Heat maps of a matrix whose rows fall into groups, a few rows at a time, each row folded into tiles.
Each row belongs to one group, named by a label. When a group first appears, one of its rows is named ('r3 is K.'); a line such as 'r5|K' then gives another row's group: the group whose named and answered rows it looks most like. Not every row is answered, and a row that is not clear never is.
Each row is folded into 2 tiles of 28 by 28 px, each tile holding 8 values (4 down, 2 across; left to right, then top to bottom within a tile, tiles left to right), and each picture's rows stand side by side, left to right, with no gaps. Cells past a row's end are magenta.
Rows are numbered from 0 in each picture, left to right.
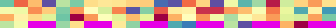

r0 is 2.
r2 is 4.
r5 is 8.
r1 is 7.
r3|2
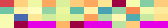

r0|8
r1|8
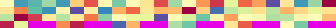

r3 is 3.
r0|7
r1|8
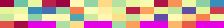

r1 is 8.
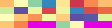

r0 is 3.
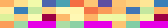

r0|4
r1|2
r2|4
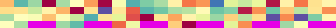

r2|7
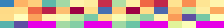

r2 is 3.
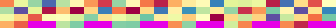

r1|3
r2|3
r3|4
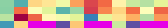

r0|7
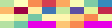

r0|3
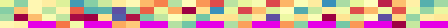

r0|7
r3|3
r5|4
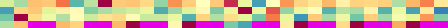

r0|7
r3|8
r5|8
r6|8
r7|8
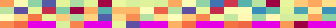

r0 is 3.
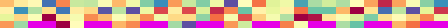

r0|4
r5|7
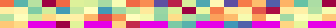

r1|4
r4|2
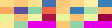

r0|4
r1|4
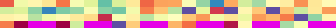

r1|4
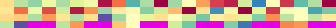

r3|3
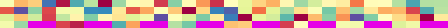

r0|4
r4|7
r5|7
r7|7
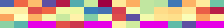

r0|2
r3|2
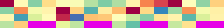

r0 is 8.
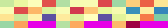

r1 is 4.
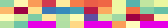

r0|3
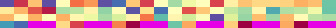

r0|2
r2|8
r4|8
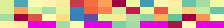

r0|7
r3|7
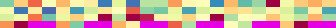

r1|4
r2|7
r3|4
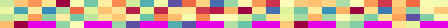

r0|8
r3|2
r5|8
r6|3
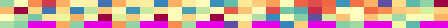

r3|4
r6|2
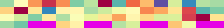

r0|3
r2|2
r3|7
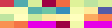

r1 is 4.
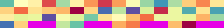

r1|3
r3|8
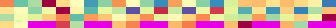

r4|8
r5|4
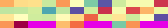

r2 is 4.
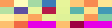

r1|8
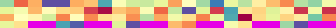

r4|7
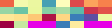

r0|4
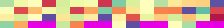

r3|4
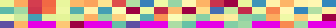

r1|8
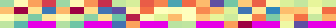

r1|3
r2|7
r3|2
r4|8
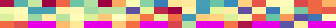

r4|8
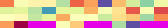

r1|2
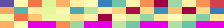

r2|3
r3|3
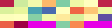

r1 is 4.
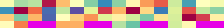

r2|3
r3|7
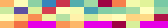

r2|4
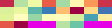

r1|3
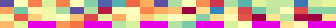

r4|7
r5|7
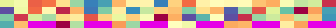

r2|4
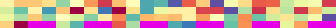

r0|8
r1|3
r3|2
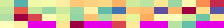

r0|7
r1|8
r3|3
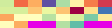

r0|2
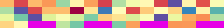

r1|3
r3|8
